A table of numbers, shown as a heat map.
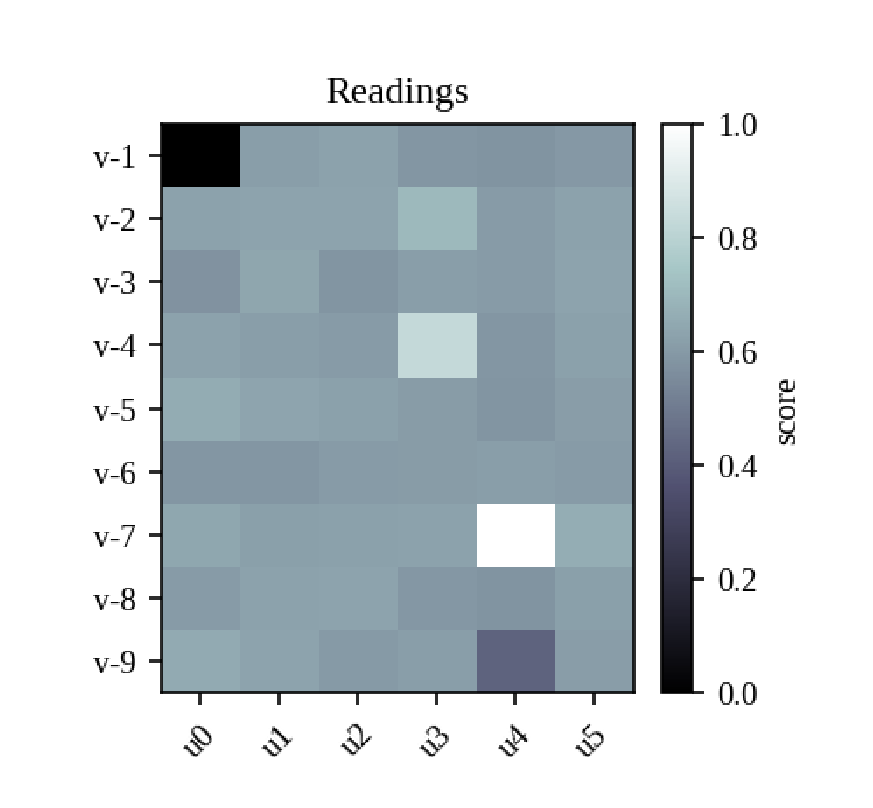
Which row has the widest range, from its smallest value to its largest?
v-1
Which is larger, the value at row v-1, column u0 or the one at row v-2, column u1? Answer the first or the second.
the second
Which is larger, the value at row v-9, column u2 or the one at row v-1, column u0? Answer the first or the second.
the first
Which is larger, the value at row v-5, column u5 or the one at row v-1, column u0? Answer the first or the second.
the first
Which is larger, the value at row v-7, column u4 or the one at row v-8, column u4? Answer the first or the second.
the first
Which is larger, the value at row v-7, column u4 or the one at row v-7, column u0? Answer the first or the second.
the first
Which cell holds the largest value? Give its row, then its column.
v-7, u4
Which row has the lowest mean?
v-1
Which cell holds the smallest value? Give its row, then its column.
v-1, u0
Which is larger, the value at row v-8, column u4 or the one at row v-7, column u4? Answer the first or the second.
the second
